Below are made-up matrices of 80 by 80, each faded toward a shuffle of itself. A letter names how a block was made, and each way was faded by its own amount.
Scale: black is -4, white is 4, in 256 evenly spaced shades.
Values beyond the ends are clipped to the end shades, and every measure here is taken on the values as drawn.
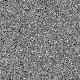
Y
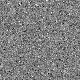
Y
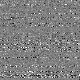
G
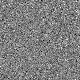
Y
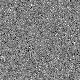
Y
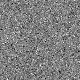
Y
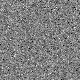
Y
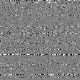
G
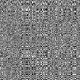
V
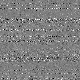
G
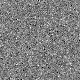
Y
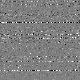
G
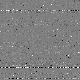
G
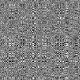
V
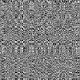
V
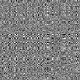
V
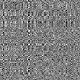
V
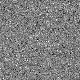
Y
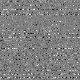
G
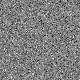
Y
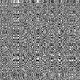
V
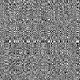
V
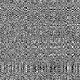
V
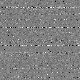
G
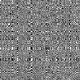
V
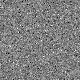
Y
